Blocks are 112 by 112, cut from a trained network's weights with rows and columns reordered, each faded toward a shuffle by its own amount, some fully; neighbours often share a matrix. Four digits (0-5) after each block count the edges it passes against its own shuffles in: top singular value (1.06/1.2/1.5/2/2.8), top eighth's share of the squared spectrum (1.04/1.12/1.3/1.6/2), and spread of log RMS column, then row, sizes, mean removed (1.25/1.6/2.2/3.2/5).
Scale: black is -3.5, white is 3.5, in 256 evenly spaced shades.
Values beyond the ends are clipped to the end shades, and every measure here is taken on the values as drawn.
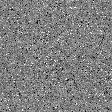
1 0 0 0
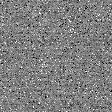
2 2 1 0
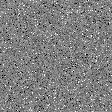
0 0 0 0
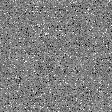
1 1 0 0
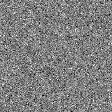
2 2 0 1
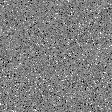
0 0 0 0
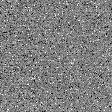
1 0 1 0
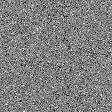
0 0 0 0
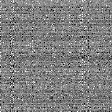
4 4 3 2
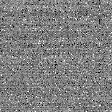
3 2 2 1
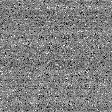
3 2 1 0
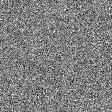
1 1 0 0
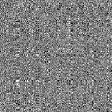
4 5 3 3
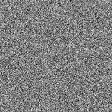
3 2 0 0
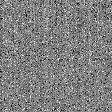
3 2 0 2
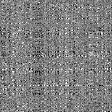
4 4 1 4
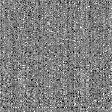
3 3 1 3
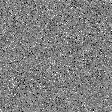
0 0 0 0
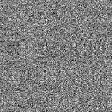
4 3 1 1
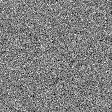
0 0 0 0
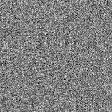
3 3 1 1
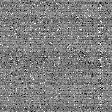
3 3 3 1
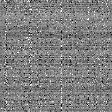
4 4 3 2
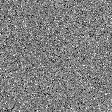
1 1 0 0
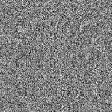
3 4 2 1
